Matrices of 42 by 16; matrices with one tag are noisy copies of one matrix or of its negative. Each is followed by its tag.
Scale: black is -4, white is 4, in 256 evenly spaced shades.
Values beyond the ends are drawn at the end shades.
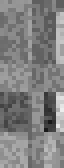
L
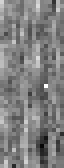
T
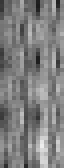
T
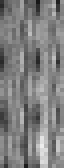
T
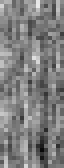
T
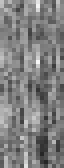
T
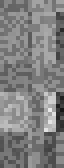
L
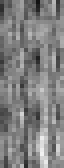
T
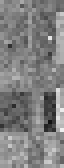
L
